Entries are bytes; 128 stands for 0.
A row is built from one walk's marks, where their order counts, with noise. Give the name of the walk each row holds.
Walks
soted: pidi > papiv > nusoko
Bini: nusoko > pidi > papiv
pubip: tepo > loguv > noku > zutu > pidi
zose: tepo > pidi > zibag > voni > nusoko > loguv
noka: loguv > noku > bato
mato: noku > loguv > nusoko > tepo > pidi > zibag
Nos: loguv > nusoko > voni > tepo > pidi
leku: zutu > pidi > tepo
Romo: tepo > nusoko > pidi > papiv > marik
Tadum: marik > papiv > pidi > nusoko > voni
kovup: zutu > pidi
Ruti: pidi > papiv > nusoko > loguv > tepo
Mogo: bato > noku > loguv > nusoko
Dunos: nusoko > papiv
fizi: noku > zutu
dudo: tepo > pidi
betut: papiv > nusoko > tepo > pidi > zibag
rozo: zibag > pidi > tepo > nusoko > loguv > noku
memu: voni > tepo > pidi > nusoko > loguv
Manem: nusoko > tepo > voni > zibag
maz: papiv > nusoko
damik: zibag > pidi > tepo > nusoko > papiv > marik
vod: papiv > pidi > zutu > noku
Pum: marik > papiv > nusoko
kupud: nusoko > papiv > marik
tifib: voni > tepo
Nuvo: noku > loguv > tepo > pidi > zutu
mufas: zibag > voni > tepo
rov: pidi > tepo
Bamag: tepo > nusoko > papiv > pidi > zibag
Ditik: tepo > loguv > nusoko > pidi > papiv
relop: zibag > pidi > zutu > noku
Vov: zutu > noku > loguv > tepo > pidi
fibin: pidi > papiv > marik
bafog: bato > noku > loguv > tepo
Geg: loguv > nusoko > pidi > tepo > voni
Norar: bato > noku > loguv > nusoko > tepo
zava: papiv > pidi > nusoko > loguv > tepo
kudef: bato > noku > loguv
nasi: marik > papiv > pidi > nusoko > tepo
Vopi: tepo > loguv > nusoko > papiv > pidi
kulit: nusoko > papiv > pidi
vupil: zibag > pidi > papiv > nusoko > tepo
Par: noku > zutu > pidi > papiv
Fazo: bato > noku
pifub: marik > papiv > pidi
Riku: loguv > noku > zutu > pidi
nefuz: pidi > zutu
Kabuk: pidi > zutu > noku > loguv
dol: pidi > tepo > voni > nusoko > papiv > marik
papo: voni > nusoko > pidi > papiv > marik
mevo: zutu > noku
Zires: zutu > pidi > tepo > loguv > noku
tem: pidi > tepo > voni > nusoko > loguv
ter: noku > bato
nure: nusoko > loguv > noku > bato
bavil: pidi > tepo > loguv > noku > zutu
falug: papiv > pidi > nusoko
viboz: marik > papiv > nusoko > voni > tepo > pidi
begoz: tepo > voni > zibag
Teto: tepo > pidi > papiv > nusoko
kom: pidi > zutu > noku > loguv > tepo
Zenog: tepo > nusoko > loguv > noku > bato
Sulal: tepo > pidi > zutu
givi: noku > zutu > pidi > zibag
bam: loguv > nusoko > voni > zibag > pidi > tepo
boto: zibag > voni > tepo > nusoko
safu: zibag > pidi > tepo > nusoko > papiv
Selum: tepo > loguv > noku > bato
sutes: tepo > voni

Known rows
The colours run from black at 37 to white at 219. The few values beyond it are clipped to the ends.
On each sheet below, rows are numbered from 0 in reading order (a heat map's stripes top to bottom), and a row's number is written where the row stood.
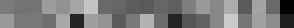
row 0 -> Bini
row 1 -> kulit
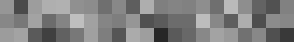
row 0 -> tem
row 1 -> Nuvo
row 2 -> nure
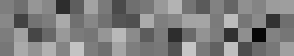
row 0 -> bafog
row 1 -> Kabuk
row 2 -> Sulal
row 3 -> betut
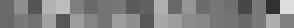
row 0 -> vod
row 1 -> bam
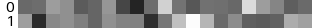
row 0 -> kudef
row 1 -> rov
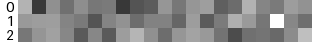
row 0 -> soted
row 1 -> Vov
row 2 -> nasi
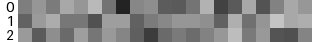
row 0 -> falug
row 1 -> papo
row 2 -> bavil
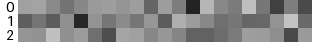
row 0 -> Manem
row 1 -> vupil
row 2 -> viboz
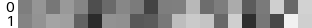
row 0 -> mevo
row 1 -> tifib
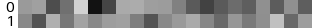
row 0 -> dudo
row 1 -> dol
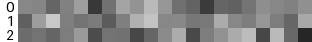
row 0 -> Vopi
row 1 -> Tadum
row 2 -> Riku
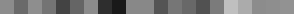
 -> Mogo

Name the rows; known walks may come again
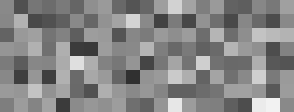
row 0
kom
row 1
Zenog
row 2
papo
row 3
pifub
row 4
Par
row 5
fibin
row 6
viboz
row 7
leku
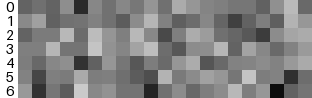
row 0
vupil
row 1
Teto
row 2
zava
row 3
mato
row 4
Norar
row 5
Kabuk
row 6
nefuz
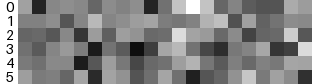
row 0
rov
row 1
givi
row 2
mufas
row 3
Fazo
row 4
bafog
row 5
kulit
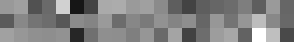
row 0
dudo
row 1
damik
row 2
kovup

